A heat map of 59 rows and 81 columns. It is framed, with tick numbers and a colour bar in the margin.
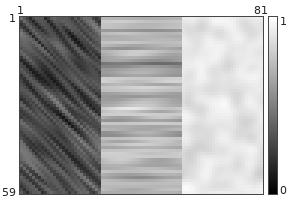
The table splits into one row of 3 panels. Panel 1,1: low, slanting down to the right. Panel 1,2: high, streaked across. Panel 1,3: very high, blotchy, faint in contrast.
